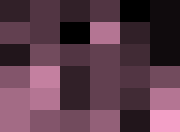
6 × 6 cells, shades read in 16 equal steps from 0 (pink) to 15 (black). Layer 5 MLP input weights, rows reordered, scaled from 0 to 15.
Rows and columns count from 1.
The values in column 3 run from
8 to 15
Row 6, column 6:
0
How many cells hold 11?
2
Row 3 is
13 8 10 9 11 14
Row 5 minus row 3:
-8 -4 2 0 0 -10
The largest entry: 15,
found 2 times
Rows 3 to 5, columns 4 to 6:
9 11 14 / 9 10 8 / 9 11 4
